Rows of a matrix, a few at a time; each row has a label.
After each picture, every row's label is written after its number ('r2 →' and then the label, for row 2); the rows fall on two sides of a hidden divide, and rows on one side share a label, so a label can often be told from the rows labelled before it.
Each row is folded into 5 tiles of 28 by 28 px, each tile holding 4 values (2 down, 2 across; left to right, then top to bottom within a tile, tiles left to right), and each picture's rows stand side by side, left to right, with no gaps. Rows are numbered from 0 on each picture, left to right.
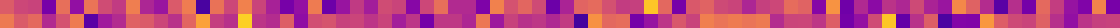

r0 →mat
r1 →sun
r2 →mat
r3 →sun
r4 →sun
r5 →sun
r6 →mat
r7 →mat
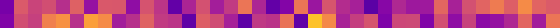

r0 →sun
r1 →mat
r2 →mat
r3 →sun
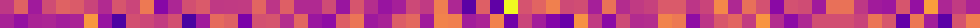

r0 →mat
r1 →mat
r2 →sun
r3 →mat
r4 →sun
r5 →sun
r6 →mat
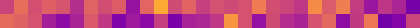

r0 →mat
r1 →sun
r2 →mat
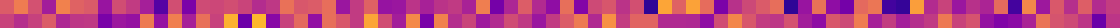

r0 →mat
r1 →mat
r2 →sun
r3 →mat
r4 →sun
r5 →mat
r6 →sun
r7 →sun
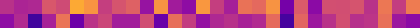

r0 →sun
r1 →mat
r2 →sun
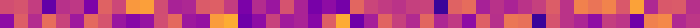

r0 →sun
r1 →mat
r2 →sun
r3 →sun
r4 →sun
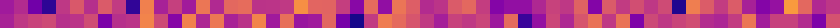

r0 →mat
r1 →mat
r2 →sun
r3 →mat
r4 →sun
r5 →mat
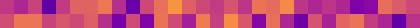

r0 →mat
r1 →sun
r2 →mat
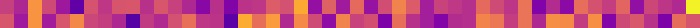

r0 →mat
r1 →sun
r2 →sun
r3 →sun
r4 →mat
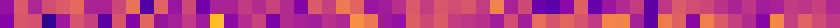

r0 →mat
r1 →mat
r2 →mat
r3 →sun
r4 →sun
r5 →mat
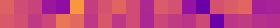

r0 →sun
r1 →sun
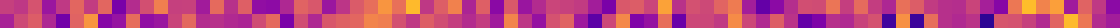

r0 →mat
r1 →sun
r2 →sun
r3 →mat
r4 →sun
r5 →mat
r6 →sun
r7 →sun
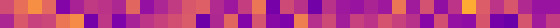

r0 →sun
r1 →mat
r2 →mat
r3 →sun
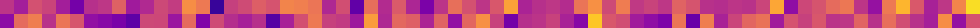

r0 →mat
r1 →mat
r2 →mat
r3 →sun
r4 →mat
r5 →sun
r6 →sun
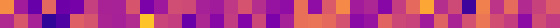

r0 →mat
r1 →mat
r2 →sun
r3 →mat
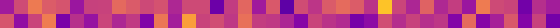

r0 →mat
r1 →sun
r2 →sun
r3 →mat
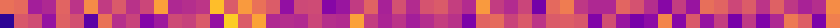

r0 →sun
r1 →sun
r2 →mat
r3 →sun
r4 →sun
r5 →sun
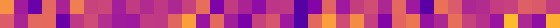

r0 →mat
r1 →mat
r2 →mat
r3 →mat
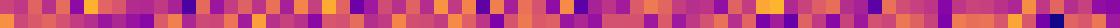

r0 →mat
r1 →mat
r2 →sun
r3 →sun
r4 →sun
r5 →sun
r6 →mat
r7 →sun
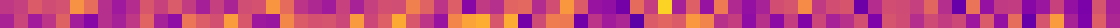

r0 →sun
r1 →sun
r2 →mat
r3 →mat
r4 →sun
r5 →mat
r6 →sun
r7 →mat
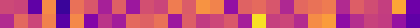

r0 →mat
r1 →sun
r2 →mat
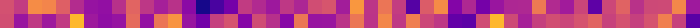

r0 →mat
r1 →mat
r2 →sun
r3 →mat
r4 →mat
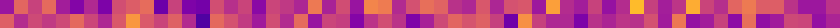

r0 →mat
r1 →mat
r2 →sun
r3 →sun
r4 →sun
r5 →sun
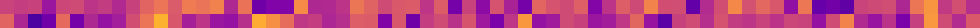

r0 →sun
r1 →sun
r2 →mat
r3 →sun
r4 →mat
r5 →sun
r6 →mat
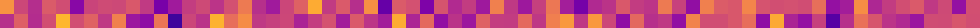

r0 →sun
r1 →sun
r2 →mat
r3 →sun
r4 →mat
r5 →mat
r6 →sun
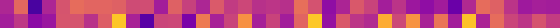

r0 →sun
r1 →sun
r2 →sun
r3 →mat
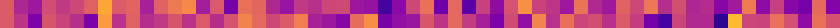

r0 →sun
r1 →sun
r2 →mat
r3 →mat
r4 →mat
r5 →mat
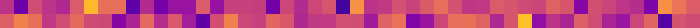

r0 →mat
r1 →mat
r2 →sun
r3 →sun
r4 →mat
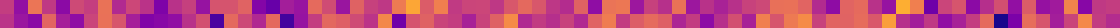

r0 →sun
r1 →sun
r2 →sun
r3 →mat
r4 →mat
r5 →sun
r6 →mat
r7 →sun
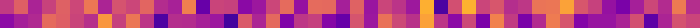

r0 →sun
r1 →sun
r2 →sun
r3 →mat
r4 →mat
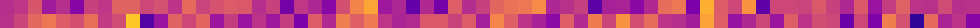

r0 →mat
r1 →sun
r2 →mat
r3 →mat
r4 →mat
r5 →sun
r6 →sun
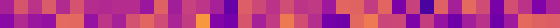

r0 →sun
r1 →sun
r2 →mat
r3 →sun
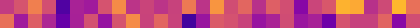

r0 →mat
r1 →sun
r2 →sun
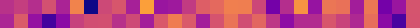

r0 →sun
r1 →mat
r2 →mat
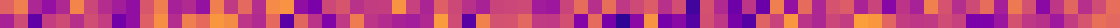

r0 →sun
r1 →sun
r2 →mat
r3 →sun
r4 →mat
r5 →sun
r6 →mat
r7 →sun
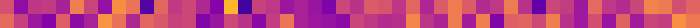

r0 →sun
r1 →mat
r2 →mat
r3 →sun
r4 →sun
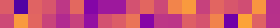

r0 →sun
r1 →sun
